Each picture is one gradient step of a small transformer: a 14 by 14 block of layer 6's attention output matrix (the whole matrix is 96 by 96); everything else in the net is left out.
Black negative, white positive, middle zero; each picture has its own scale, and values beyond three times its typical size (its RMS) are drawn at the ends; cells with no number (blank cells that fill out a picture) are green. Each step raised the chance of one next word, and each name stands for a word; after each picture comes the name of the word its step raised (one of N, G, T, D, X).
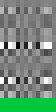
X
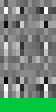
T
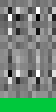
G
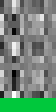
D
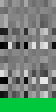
X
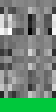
D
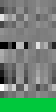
X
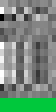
G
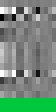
G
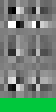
T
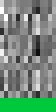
D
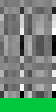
D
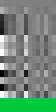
D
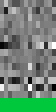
X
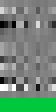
T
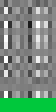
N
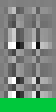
X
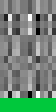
D
